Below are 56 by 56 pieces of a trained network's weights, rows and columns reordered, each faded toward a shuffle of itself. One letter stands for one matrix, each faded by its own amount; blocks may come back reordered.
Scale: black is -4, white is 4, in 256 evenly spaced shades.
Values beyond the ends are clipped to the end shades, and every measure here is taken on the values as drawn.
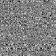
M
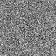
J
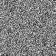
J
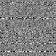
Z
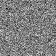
J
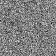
J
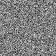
J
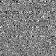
M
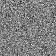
J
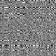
Z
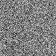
J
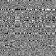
Z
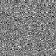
M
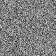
J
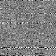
Z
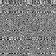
Z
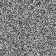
J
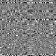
Z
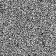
J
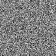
J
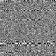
Z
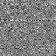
M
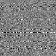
Z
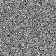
J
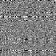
Z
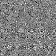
M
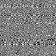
Z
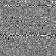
Z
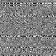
Z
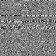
Z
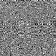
M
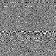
Z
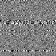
Z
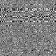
Z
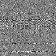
Z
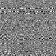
Z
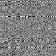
Z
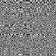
Z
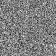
J
